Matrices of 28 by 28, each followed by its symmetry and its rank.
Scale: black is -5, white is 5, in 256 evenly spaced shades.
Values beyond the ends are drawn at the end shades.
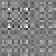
symmetric, rank two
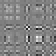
symmetric, rank two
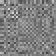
symmetric, rank three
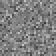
antisymmetric, full rank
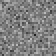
symmetric, full rank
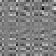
neither, rank two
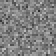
neither, full rank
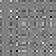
symmetric, rank three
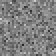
neither, full rank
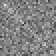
symmetric, full rank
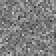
neither, full rank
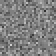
antisymmetric, full rank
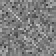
symmetric, full rank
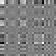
symmetric, rank two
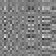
neither, rank two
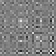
symmetric, rank three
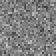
antisymmetric, full rank
